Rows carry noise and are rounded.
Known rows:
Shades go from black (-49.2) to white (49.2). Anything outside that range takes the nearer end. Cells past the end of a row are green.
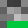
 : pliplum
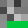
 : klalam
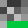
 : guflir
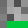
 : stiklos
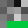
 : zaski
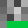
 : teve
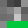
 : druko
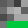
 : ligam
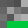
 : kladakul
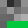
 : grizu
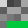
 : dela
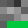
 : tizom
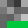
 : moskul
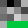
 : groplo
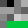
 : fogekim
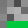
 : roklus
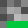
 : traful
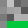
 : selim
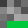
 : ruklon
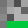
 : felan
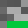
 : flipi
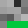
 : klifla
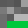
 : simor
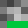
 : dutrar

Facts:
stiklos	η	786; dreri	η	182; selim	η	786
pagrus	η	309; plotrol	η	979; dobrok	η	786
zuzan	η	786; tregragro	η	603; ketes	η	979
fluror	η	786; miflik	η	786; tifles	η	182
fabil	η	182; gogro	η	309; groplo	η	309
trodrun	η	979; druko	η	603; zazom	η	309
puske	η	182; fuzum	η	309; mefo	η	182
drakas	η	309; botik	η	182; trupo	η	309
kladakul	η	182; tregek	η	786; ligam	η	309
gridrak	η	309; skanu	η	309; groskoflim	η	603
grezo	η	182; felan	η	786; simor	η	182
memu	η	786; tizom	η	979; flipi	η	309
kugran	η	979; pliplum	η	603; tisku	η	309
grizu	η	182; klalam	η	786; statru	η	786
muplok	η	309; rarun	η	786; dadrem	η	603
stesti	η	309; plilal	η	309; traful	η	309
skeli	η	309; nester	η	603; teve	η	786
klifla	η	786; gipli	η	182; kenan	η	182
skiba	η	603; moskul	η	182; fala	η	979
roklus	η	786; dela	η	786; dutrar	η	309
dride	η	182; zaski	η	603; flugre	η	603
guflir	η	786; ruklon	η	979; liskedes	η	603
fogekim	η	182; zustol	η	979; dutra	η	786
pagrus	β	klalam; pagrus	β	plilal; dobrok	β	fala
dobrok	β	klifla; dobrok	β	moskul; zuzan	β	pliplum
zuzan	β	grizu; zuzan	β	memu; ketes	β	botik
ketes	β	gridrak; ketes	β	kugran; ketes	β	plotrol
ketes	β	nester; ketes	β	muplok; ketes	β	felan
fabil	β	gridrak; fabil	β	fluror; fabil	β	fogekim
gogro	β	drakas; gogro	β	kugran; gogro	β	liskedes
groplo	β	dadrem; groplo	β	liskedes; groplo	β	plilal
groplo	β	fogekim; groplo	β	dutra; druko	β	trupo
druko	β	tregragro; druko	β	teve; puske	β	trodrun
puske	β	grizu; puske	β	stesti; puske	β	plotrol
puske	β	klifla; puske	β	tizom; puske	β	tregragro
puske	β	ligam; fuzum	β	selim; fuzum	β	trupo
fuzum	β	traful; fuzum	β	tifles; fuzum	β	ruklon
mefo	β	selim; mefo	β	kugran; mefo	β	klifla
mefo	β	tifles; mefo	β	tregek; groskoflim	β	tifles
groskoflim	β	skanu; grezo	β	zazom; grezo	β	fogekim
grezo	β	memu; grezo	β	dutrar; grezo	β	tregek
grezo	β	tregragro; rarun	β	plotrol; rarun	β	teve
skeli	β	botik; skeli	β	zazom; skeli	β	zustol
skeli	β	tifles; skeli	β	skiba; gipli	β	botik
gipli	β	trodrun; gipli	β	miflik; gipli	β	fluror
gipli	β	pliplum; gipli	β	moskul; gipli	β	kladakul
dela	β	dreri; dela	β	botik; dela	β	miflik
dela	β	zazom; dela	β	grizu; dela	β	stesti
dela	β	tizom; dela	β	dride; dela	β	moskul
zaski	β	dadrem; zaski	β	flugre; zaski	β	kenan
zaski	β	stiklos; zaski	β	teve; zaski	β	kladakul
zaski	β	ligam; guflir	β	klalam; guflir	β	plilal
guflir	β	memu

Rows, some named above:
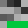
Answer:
gogro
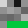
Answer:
dobrok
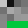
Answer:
zuzan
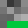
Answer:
grizu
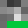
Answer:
tregragro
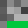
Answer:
skanu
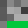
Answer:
skanu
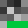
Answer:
pagrus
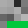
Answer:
klifla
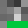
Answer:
druko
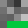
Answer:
moskul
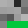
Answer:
klifla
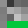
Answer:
memu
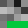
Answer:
kugran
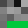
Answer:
plotrol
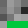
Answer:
fuzum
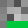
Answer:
dutra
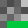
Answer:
botik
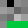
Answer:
grezo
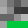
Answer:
mefo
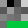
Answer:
gipli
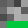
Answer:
ligam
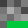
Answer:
zustol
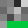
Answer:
rarun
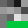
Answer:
liskedes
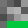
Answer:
stesti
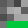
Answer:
ligam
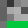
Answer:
zazom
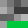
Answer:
mefo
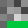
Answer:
skiba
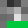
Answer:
tregragro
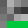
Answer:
tifles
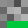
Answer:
miflik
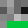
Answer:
groskoflim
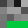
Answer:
plotrol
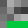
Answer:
tifles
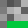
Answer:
fluror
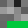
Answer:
fala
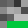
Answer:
drakas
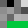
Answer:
fabil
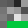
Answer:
dadrem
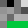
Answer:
fabil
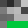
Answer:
gridrak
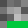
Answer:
trupo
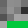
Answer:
fuzum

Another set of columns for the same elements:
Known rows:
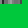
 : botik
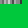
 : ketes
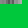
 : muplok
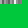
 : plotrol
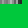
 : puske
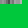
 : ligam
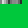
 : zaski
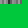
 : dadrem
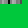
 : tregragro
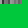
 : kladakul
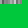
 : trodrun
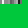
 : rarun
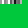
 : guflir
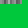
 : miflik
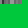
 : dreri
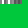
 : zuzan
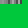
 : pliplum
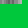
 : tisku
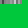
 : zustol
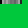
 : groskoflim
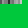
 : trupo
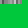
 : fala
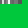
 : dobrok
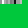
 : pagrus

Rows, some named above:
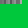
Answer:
tregek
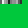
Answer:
druko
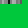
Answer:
tregragro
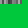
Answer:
liskedes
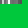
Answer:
dobrok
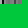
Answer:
fogekim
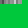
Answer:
ruklon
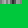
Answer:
gogro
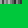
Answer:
fabil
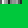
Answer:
druko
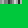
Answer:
teve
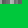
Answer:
grizu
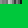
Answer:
gipli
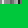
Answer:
rarun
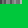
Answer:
selim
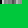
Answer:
fuzum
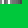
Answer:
dela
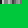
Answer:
skeli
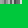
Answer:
klalam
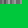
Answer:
klifla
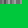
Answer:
klifla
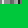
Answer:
rarun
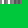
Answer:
zuzan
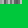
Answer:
memu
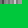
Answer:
ruklon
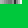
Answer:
plilal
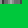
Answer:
moskul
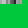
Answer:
groplo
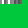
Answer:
zuzan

